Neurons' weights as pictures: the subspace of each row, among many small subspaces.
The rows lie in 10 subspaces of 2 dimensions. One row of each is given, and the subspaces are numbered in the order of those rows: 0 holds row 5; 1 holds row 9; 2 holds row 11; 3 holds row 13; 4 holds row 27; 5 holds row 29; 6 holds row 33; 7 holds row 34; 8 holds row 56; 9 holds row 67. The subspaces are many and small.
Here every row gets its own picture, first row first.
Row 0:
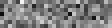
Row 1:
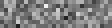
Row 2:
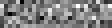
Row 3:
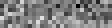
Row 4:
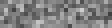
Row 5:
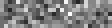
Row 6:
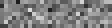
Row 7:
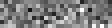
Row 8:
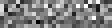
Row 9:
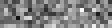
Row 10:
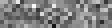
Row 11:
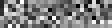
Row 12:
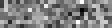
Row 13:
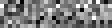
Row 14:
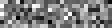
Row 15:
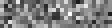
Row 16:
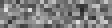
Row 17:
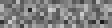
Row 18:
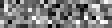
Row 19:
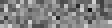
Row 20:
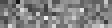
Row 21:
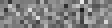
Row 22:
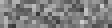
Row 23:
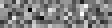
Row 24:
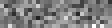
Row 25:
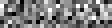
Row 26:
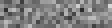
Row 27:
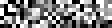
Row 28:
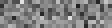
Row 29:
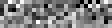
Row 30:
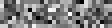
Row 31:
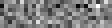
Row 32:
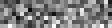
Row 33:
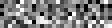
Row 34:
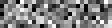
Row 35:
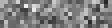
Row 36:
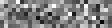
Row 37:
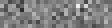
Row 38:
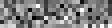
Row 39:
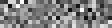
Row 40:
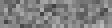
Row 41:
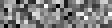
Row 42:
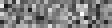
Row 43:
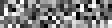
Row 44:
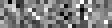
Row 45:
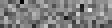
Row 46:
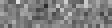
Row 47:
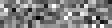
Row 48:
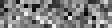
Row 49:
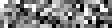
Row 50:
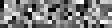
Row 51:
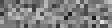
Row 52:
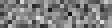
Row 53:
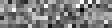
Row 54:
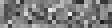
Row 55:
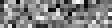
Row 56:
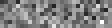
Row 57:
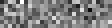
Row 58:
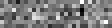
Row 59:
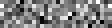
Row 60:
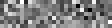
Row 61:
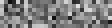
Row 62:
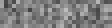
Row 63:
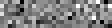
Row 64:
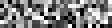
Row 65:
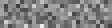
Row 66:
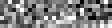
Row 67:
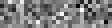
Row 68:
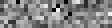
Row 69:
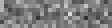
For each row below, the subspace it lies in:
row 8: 5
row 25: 3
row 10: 8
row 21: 9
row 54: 2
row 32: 1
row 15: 0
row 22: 1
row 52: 7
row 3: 3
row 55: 0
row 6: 2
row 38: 7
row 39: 4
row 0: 7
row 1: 0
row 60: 4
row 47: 8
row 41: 0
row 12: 5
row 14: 7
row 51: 8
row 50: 2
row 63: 6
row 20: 1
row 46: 0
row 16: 5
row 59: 6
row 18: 5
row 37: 9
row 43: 2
